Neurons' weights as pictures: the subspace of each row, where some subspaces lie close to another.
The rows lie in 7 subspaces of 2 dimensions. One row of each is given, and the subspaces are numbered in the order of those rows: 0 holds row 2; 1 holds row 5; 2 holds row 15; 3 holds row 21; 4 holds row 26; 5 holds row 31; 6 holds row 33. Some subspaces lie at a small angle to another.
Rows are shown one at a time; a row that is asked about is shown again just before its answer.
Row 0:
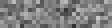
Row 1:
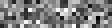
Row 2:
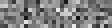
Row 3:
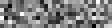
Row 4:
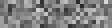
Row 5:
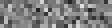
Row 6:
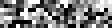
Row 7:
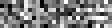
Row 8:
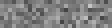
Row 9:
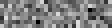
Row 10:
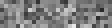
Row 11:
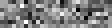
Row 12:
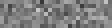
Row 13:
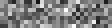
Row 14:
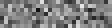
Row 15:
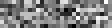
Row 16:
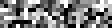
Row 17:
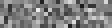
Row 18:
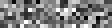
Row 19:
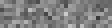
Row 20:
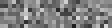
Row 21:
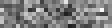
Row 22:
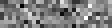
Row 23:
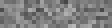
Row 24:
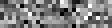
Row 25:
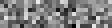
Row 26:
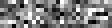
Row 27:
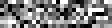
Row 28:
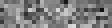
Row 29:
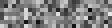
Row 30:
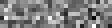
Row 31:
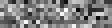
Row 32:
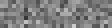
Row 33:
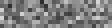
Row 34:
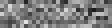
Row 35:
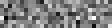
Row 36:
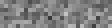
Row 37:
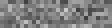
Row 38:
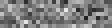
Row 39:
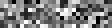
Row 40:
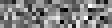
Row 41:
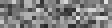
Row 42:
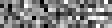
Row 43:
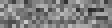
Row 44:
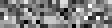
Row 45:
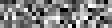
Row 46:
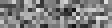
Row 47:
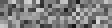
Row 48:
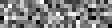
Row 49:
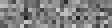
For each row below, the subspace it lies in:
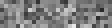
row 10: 3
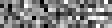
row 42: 0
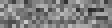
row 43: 5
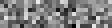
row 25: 3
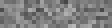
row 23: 3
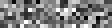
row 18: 2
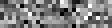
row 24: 4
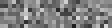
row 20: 0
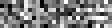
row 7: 0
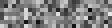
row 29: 0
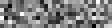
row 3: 6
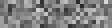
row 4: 1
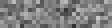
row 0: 2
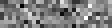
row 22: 4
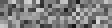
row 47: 1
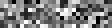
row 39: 2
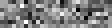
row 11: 4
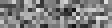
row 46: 2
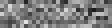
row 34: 5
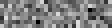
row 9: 2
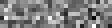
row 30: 6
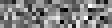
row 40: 4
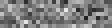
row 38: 5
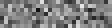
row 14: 1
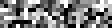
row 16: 6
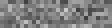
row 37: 5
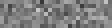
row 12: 1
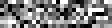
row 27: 5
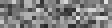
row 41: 2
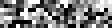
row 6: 6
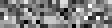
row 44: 5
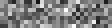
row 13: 1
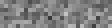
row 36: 6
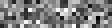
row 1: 2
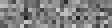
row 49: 0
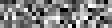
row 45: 4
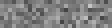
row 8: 4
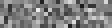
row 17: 1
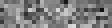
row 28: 3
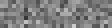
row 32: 0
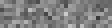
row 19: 6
